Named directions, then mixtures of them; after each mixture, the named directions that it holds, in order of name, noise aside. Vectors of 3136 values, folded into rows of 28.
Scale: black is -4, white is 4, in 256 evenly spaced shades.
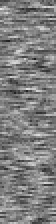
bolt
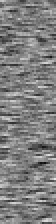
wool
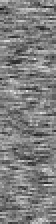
bolt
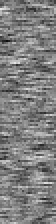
bolt, wool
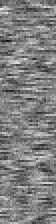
bolt, wool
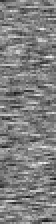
bolt, wool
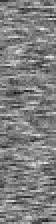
bolt, wool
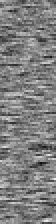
wool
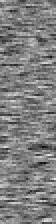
wool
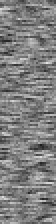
bolt, wool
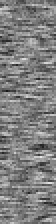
bolt, wool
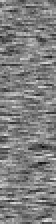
wool
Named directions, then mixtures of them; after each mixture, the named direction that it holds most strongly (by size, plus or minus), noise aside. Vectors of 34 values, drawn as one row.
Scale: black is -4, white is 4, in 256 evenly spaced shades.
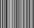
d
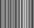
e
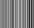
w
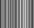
e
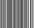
w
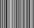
d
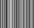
d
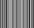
d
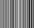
w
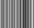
e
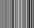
w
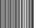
e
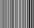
w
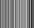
w
